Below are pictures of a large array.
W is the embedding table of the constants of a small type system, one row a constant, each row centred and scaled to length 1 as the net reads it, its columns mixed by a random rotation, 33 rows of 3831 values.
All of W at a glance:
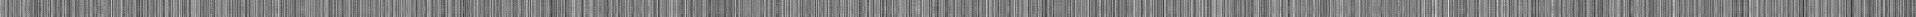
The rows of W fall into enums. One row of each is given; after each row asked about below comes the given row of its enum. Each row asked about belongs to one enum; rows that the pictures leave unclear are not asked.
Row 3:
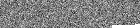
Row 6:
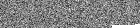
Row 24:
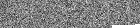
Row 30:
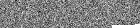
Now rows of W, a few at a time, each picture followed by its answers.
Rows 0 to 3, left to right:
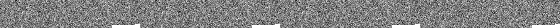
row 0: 30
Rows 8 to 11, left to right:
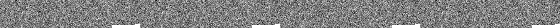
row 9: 30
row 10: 3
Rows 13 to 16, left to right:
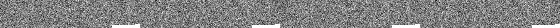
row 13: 6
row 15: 24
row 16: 30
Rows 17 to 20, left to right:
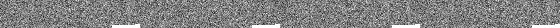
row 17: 6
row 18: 3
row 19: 24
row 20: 6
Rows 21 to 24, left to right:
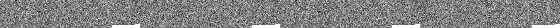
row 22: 3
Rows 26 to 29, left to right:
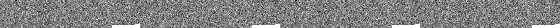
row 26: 30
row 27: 3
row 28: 30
